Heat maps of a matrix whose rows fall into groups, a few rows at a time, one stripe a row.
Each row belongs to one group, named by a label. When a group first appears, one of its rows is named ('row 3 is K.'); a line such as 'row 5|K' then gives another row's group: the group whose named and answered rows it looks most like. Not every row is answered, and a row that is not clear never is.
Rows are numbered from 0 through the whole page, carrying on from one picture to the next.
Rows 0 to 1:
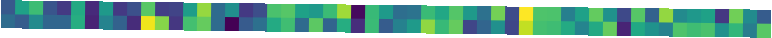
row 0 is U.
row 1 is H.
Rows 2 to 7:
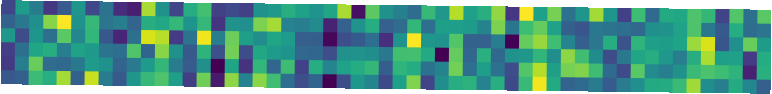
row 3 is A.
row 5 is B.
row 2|U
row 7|A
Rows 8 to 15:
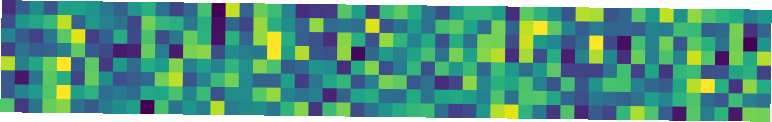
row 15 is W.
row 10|U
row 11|U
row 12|A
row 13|W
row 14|A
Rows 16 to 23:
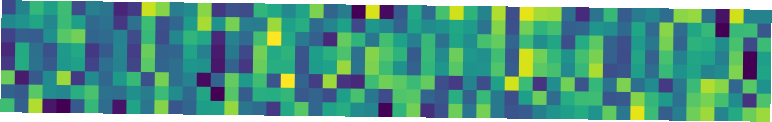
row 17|U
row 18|U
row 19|U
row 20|U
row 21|W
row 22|B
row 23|B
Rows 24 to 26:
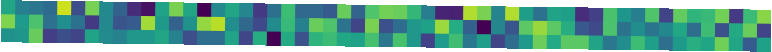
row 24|W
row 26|B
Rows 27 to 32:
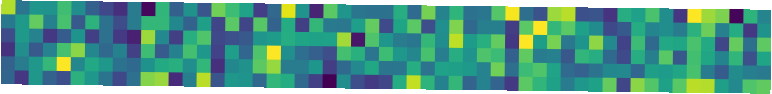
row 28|B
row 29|U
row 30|U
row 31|A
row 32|H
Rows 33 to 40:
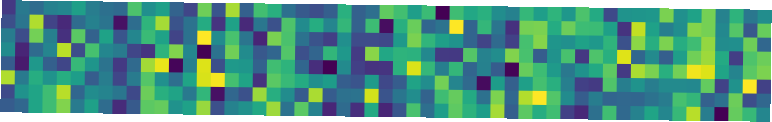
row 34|B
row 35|H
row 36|W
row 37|H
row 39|A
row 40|A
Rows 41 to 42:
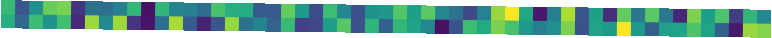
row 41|W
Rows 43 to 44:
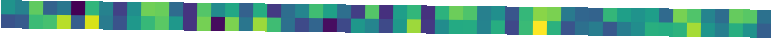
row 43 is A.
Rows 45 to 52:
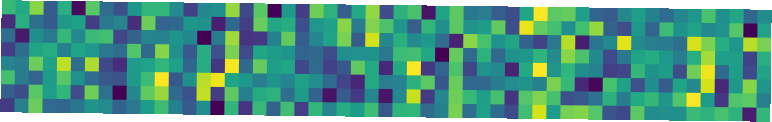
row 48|B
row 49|B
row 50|H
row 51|A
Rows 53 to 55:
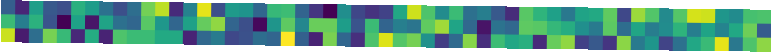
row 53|H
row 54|H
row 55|W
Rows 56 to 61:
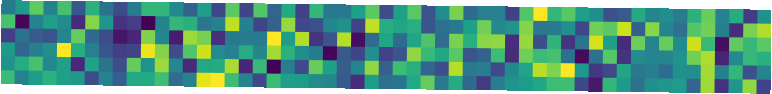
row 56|B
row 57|W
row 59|H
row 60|B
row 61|H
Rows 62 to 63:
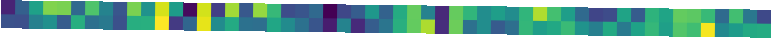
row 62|A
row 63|H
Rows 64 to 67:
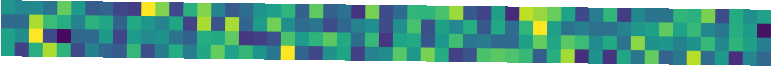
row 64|H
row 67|W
